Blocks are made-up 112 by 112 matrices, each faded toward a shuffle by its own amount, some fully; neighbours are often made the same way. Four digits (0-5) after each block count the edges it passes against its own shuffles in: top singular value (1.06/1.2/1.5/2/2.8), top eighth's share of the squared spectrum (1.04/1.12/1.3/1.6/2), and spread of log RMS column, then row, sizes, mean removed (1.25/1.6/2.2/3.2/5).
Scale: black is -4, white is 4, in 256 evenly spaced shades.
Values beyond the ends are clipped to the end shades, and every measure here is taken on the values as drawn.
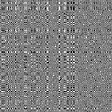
5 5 4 4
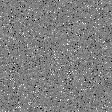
2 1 0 0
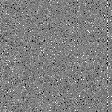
4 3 1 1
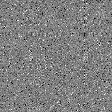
4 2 1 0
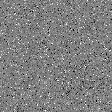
3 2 0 0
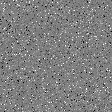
0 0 0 0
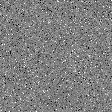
0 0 0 0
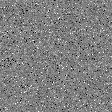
1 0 0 0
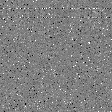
3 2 0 1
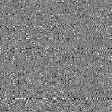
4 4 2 3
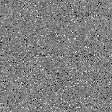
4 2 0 2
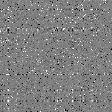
4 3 1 2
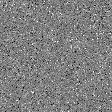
0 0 0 0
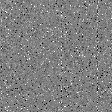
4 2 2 0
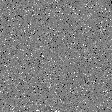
0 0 0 0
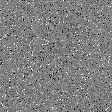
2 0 0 0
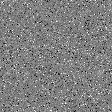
2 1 0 0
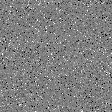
2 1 0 0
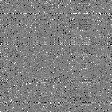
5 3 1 2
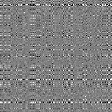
5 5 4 4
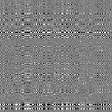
5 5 3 4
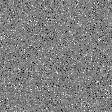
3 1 0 0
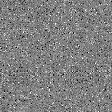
4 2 0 1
